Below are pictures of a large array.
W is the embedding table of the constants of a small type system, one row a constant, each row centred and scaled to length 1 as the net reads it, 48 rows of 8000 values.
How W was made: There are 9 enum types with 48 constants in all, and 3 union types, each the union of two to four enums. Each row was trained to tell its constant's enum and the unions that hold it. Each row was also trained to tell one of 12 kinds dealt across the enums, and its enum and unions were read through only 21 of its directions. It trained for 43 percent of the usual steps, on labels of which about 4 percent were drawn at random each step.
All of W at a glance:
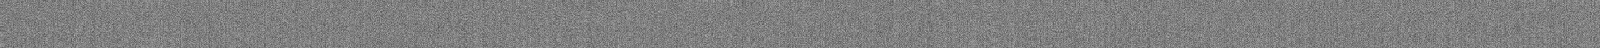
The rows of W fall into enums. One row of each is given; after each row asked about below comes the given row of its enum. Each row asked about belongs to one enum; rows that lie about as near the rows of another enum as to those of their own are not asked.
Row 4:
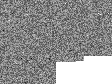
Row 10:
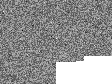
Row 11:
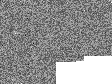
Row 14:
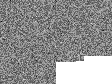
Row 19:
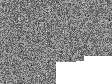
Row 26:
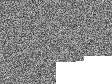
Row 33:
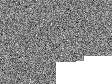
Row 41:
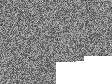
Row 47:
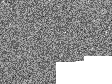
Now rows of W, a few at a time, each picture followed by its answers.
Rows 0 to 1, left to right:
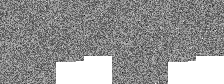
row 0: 4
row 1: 4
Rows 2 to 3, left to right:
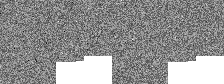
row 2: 10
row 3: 14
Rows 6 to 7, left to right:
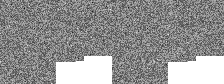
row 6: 41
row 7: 26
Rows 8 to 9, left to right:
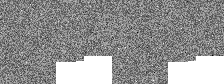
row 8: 19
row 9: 4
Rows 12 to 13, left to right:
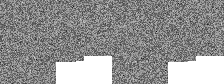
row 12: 11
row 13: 47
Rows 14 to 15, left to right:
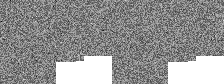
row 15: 19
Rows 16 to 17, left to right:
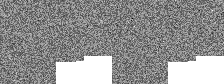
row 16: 11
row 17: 14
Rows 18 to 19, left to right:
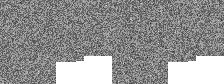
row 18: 19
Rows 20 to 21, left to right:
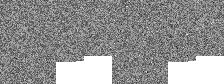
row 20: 33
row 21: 47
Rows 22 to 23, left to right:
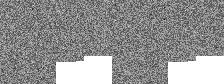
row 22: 14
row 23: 10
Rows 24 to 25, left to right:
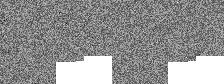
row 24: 10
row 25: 19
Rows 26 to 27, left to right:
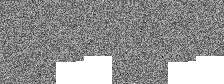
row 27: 26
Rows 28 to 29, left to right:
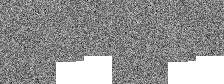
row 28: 33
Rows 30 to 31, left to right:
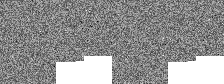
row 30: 26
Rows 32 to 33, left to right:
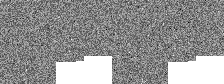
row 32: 19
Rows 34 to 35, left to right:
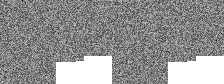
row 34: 41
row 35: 41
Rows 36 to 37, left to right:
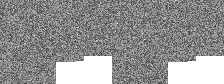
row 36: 4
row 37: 14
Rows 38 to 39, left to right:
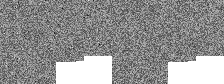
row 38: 47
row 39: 47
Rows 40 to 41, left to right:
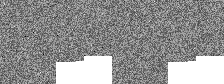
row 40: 47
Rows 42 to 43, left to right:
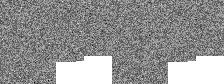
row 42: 10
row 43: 41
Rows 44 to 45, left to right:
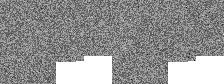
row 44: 14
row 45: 4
